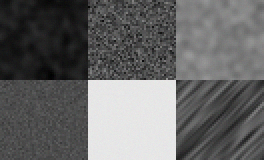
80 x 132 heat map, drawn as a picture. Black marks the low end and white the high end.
The table splits into 2 rows of 3 panels. Panel 1,1: very low, blotchy, faint in contrast. Panel 1,2: low, fine-grained. Panel 1,3: middling, blotchy, faint in contrast. Panel 2,1: low, fine-grained, faint in contrast. Panel 2,2: very high, flat. Panel 2,3: low, slanting up to the right.
